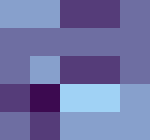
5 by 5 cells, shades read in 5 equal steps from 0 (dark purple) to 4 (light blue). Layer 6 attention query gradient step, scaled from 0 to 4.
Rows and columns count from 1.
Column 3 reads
1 2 1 4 3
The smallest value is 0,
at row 4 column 2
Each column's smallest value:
1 0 1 1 2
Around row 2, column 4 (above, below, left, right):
1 1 2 2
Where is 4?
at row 4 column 3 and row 4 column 4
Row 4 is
1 0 4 4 3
